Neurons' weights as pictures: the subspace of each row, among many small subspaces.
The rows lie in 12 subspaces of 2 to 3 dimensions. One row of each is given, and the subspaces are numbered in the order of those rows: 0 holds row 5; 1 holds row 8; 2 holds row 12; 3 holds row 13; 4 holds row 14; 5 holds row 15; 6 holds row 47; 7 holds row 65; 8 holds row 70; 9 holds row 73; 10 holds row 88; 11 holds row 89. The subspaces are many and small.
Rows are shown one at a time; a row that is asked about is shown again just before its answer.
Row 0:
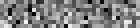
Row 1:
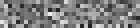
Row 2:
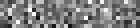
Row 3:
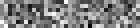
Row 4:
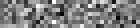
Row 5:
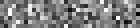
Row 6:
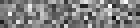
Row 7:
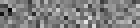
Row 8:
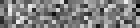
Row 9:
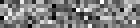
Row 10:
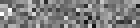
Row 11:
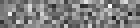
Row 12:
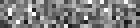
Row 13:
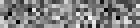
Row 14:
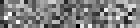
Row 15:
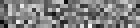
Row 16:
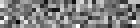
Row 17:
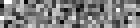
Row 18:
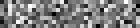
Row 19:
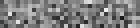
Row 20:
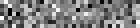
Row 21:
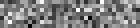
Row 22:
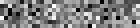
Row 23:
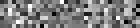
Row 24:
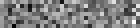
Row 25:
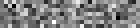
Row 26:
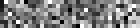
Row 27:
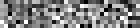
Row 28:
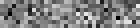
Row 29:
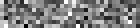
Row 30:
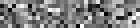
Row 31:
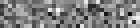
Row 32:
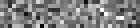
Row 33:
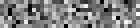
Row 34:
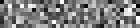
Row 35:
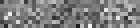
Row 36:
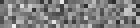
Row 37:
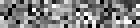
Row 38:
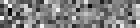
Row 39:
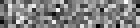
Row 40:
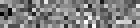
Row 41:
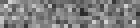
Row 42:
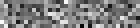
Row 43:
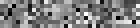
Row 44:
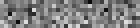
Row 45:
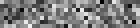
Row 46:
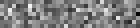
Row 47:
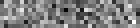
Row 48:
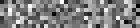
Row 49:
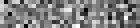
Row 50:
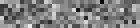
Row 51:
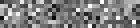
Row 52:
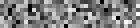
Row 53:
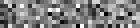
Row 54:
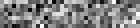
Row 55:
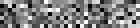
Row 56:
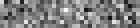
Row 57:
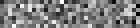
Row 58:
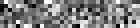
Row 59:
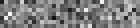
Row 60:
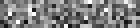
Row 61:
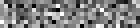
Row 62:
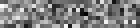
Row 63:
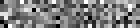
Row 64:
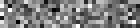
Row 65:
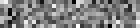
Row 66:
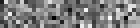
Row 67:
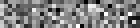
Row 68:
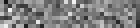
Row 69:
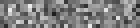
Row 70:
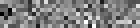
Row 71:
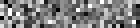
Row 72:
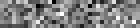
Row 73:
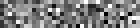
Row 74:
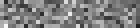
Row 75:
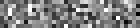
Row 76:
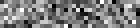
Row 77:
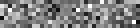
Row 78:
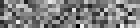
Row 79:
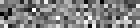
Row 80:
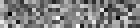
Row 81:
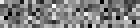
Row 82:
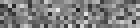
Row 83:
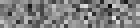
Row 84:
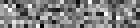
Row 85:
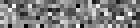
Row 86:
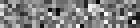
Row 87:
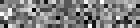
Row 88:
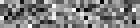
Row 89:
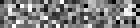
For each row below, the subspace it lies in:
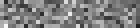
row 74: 7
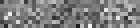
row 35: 4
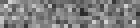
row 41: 6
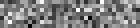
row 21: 6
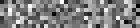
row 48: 1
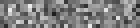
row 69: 5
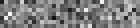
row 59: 10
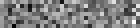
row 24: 11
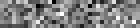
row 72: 11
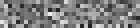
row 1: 5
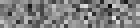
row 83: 9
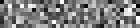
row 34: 11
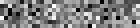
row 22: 4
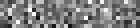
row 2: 2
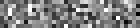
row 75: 0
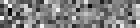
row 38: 7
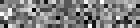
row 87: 8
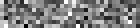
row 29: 7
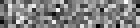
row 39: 1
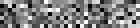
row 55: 3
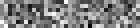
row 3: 5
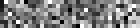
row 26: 10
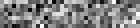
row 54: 11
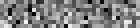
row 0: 2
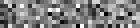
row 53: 5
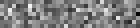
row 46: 0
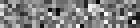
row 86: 9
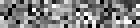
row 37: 3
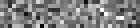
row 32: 2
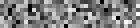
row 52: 0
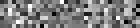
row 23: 1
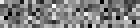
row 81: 4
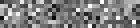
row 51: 4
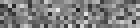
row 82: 3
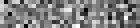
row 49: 6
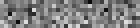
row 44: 2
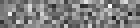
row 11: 9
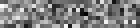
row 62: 6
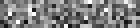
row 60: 2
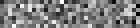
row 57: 11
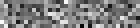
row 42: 5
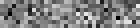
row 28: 3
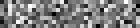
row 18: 1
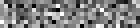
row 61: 1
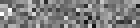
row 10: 8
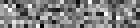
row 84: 1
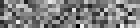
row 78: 4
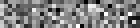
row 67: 9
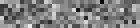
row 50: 10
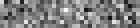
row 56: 6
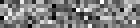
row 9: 10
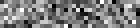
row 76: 6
